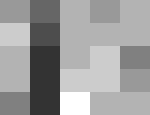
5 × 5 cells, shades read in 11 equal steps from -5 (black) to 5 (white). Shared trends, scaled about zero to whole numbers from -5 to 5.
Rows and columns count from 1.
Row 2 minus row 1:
2 -1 0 1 0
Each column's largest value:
3 -1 5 3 2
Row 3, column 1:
2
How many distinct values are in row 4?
4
